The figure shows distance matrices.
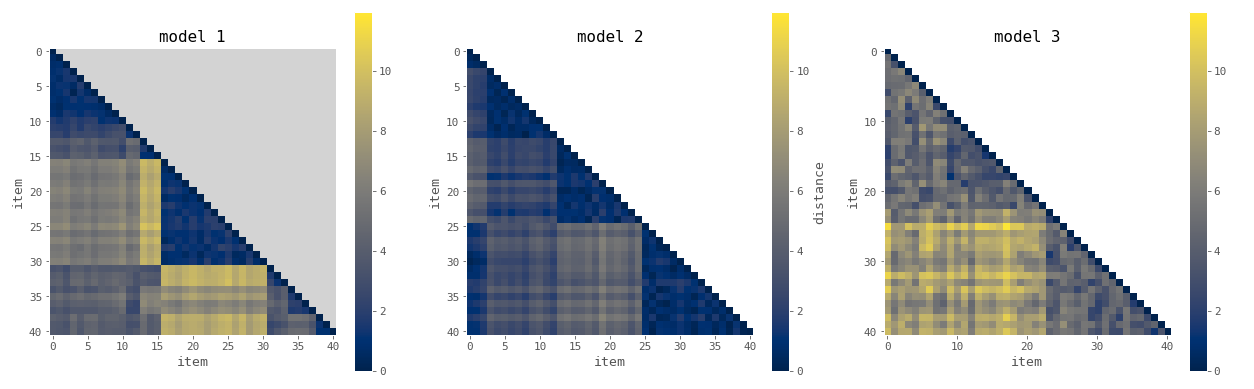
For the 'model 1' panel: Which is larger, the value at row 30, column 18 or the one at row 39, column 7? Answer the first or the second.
the second
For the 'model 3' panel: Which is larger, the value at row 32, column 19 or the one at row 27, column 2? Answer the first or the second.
the first
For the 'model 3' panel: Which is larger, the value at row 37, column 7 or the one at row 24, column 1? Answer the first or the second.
the first
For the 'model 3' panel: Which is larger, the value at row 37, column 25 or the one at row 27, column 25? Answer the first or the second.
the first
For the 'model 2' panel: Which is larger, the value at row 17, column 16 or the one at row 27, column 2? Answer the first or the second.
the second
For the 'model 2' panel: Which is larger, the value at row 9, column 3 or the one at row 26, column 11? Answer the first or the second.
the second
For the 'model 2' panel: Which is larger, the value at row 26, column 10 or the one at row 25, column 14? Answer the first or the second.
the second
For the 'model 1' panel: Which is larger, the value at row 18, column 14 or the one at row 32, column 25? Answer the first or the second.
the second
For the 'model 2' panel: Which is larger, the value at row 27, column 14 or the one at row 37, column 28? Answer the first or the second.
the first
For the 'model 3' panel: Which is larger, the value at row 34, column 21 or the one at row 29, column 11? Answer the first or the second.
the first
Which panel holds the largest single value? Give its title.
model 3
